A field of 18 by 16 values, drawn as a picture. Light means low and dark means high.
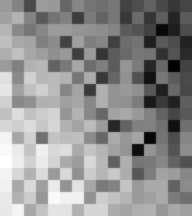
There are no regular stripes. The halves do not mirror each other. The ninth with the lowest average is the bottom left. There is an overall slope up to the top right. The ninth with the highest average is the top right.
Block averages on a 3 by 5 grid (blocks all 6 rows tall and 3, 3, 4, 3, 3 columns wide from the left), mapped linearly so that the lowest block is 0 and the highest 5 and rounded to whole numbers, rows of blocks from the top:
2 3 3 4 5
1 1 2 3 4
0 0 1 2 3
